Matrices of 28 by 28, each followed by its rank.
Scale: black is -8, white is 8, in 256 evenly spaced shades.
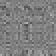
five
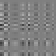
one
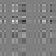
one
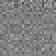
five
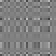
one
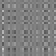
one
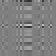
one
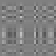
one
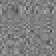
five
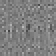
five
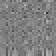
five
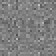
five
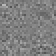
five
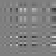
one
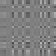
one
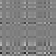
one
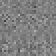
five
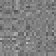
five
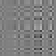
one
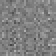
five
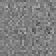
five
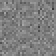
five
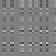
one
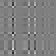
one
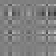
one
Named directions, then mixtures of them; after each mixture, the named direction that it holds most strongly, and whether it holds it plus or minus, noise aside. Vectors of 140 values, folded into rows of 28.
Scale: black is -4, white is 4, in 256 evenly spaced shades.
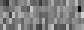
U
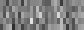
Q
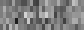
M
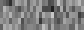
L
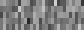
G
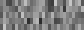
G, plus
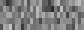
L, plus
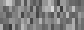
L, minus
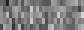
Q, plus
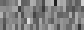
G, minus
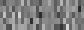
Q, minus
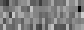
U, plus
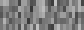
G, plus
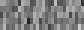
G, plus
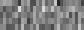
G, plus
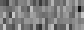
U, plus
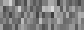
L, minus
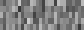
G, minus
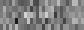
M, plus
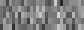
Q, plus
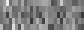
Q, minus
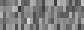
G, minus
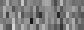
Q, minus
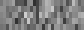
M, plus
